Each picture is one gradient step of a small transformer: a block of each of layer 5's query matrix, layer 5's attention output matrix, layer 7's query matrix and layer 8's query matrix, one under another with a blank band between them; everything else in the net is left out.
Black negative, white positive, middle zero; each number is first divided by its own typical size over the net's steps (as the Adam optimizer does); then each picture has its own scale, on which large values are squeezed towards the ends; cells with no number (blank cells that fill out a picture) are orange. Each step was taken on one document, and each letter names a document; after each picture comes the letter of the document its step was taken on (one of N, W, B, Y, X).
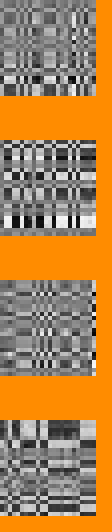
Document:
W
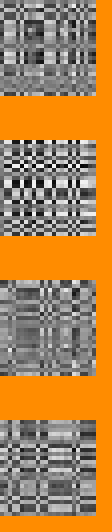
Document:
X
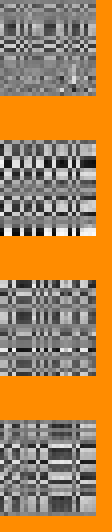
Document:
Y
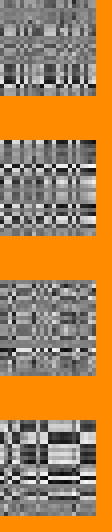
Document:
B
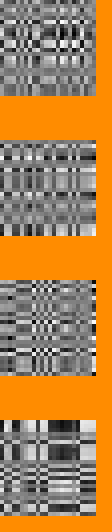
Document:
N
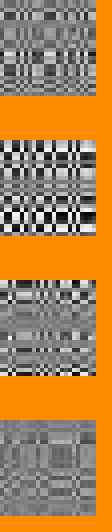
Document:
Y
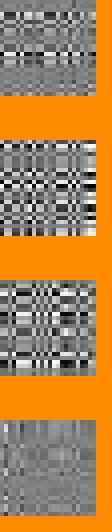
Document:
B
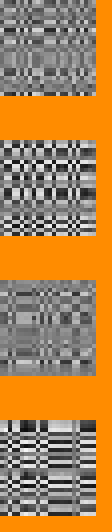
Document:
X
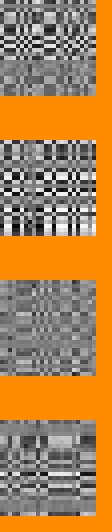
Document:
Y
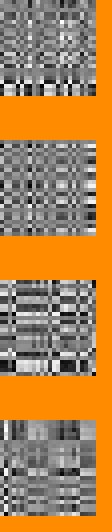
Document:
B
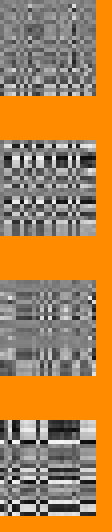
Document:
W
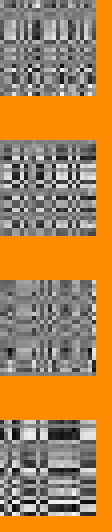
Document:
W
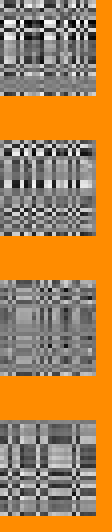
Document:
X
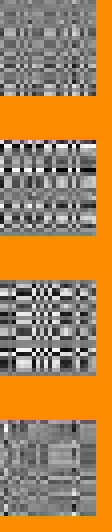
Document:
B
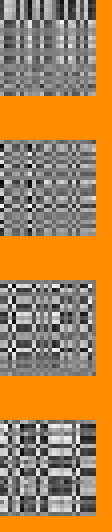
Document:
B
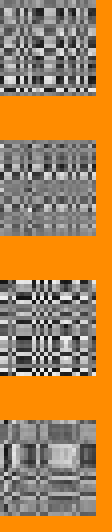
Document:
Y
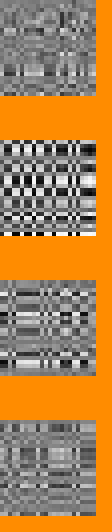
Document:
X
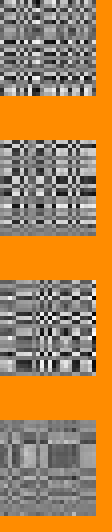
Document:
W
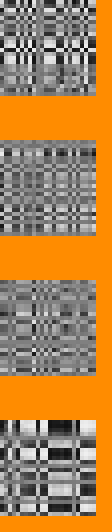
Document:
Y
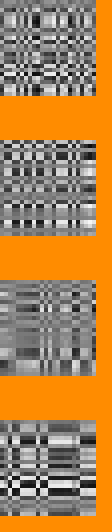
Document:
W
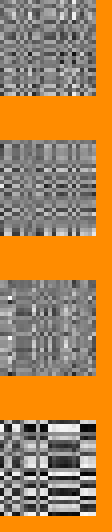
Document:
N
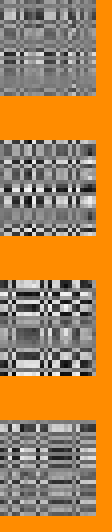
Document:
X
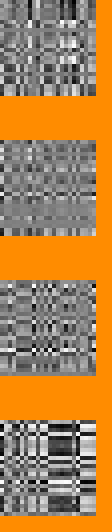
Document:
B
